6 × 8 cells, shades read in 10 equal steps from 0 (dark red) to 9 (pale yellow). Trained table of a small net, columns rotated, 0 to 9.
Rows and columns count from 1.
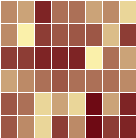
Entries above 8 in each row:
0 1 1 0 0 0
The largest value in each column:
6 9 8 6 8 9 7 8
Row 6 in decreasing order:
8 5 5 3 2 2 1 0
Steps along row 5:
up up down up down up down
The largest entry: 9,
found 2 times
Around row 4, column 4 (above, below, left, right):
1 6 4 4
